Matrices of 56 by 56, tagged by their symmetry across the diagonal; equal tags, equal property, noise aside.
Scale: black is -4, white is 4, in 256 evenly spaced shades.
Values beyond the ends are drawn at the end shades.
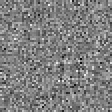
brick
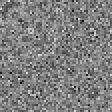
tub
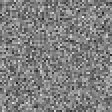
brick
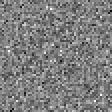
tub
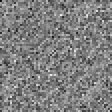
tub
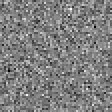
brick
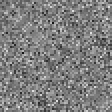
tub
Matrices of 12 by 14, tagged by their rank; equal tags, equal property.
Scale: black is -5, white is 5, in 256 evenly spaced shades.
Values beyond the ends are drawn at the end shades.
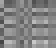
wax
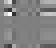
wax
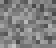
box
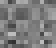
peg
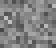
box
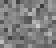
box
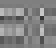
wax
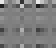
wax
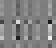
wax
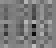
peg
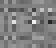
peg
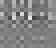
peg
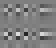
wax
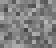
box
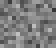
box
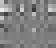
peg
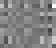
peg
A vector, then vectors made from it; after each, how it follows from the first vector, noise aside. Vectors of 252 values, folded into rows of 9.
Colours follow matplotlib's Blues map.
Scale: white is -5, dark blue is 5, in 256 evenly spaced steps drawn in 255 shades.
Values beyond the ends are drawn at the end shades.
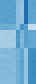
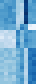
scaled up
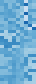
sign-scrambled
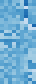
sign-scrambled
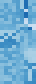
sign-scrambled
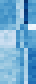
scaled up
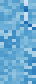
sign-scrambled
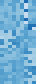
sign-scrambled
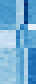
scaled up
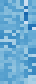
sign-scrambled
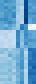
scaled up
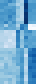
scaled up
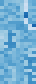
sign-scrambled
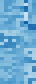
sign-scrambled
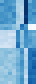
scaled up
